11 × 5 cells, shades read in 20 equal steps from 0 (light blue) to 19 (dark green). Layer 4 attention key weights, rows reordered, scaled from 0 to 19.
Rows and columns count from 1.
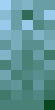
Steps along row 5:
down up same down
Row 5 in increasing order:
5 5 8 9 9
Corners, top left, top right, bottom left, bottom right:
0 7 11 19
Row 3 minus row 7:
-10 -1 -10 0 1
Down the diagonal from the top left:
0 7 1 4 5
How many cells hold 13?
1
